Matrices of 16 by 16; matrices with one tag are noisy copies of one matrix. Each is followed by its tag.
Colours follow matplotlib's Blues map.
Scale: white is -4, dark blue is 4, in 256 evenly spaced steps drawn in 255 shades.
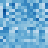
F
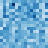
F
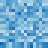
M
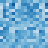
F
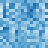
F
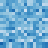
M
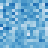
F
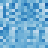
F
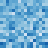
M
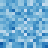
M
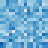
M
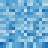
M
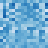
F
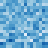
M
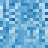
F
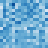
F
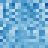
F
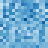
F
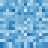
M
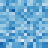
M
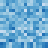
M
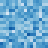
M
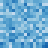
M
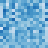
F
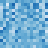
F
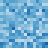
M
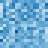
F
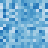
F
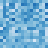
F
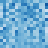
F
